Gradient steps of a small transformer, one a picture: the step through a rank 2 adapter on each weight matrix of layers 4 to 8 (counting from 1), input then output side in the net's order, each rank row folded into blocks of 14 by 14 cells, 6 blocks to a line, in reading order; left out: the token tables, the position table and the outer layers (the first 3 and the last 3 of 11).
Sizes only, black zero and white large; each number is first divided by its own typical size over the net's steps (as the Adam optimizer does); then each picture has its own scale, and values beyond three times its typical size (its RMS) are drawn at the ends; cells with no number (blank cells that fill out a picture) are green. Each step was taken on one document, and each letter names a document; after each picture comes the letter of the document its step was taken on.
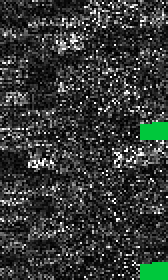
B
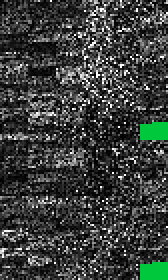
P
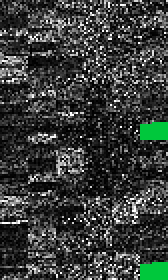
P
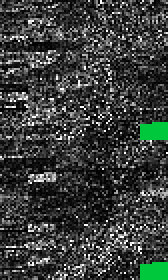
P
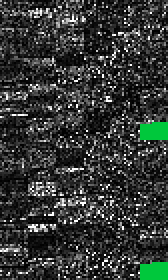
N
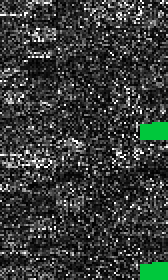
B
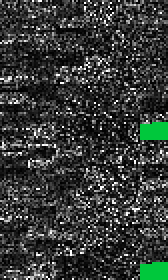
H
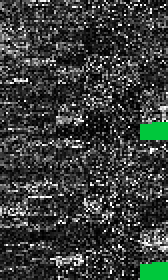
N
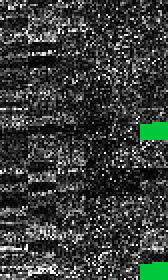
P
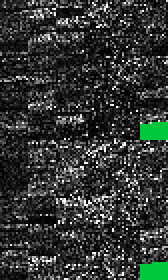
N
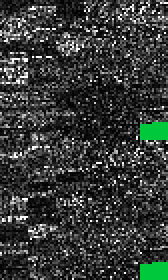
B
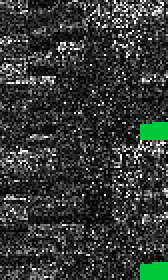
B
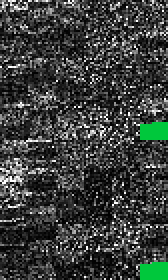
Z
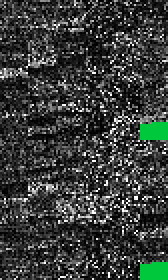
N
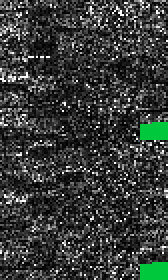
B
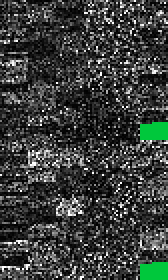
P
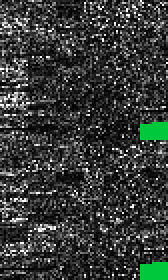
B
